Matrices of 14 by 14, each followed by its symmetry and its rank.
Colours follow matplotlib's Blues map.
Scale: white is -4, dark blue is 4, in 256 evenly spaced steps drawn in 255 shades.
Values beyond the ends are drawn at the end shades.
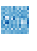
neither, rank three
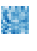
neither, rank three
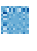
antisymmetric, rank two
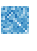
symmetric, full rank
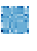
antisymmetric, rank two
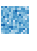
neither, full rank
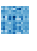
neither, rank three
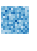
symmetric, full rank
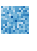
symmetric, full rank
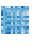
antisymmetric, rank two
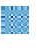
symmetric, rank one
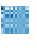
neither, rank one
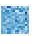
neither, rank three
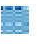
neither, rank one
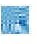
antisymmetric, rank two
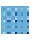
symmetric, rank one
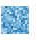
neither, full rank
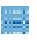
neither, rank one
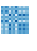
symmetric, rank one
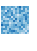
symmetric, full rank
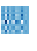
neither, rank one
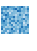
neither, full rank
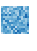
neither, full rank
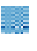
neither, rank one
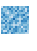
symmetric, full rank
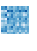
neither, rank three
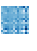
antisymmetric, rank two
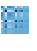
symmetric, rank one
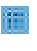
symmetric, rank one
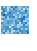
neither, full rank
